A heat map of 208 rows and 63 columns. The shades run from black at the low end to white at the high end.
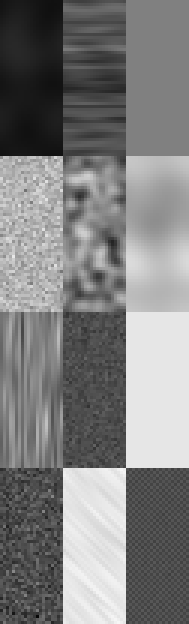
The table splits into 4 rows of 3 panels. Panel 1,1: very low, smooth, faint in contrast. Panel 1,2: low, streaked across. Panel 1,3: middling, flat. Panel 2,1: high, fine-grained. Panel 2,2: middling, blotchy, strong in contrast. Panel 2,3: high, smooth. Panel 3,1: middling, streaked downward. Panel 3,2: low, fine-grained, faint in contrast. Panel 3,3: very high, flat. Panel 4,1: low, fine-grained. Panel 4,2: very high, slanting down to the right, faint in contrast. Panel 4,3: low, checkered, faint in contrast.
